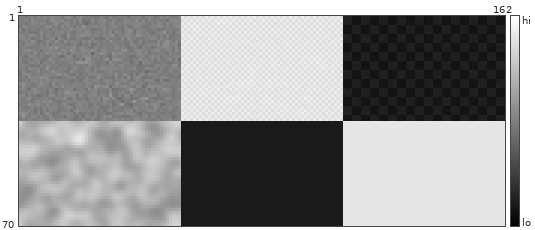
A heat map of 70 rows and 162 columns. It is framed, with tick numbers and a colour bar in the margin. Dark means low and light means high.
It is made of 2 by 3 panels. Panel 1,1: middling, fine-grained, faint in contrast. Panel 1,2: very high, checkered, faint in contrast. Panel 1,3: very low, checkered, faint in contrast. Panel 2,1: high, blotchy. Panel 2,2: very low, flat. Panel 2,3: very high, flat.
